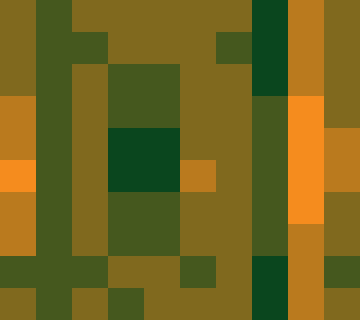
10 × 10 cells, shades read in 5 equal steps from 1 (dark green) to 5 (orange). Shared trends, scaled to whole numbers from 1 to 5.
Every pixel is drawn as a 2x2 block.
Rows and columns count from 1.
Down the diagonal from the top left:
3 2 3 2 1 4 3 2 4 3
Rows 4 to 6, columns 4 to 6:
2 2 3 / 1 1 3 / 1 1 4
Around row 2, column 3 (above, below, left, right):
3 3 2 3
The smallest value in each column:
2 2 2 1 1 2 2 1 4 2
